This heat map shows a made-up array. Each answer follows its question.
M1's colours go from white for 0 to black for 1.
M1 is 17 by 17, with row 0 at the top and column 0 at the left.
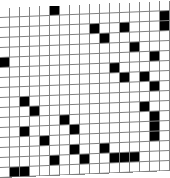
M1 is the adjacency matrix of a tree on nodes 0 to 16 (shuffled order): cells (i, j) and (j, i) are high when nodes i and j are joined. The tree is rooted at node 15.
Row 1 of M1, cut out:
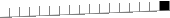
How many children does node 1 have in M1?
0
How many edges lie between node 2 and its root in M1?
2
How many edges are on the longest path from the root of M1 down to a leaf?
5
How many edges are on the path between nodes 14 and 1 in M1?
5
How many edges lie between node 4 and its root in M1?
2
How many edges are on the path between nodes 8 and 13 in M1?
2
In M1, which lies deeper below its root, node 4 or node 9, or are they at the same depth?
node 9
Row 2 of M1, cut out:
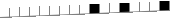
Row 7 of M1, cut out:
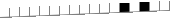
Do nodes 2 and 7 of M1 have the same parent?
yes
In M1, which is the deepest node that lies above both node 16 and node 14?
12
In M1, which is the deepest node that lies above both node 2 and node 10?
12
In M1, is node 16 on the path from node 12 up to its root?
no
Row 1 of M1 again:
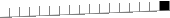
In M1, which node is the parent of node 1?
16
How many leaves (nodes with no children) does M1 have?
7
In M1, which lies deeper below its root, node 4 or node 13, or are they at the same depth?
node 4
